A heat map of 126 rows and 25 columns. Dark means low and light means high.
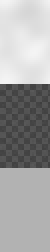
The table splits into 3 rows of 1 panel. Panel 1,1: very high, smooth, faint in contrast. Panel 2,1: low, checkered, faint in contrast. Panel 3,1: high, flat.
